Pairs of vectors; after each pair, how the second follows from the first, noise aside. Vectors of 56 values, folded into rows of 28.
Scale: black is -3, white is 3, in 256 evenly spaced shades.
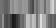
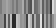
sign-scrambled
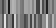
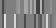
partly zeroed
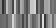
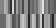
reversed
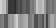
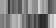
reversed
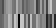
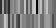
reversed
